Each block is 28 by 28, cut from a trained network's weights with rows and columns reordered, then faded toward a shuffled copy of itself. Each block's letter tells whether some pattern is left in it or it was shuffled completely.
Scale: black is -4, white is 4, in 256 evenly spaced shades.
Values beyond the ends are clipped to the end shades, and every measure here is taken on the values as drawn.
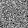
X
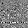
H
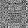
H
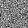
X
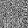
H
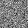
X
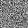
X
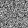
X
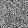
X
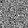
H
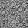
H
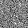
X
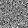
X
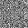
H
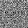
H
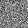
X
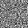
H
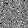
X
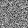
X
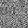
H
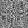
H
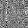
H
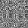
H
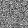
X
